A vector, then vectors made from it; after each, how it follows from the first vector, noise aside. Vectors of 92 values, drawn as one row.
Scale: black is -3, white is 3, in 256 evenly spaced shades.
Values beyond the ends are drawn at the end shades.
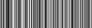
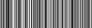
copied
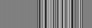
partly zeroed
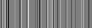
partly zeroed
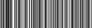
copied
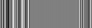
partly zeroed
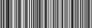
copied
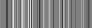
partly zeroed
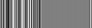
partly zeroed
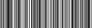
copied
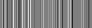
partly zeroed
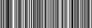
copied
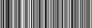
copied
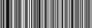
copied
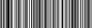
copied
